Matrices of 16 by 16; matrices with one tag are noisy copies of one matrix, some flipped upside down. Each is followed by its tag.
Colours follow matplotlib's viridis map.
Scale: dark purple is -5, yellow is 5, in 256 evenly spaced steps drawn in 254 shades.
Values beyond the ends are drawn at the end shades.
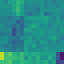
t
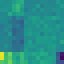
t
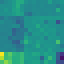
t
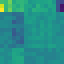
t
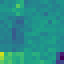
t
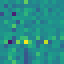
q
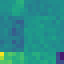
t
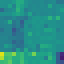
t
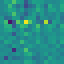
q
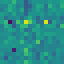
q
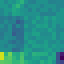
t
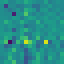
q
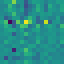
q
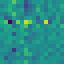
q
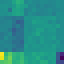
t
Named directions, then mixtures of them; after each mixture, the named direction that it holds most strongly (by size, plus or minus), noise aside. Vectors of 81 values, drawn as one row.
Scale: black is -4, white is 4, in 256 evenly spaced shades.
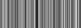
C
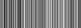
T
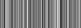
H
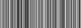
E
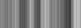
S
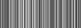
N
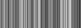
S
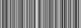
C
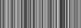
H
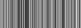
E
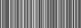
N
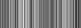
N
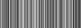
N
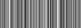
E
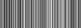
T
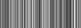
N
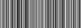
E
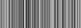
N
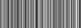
C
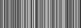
N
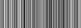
T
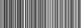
T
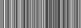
T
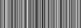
H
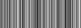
E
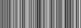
E
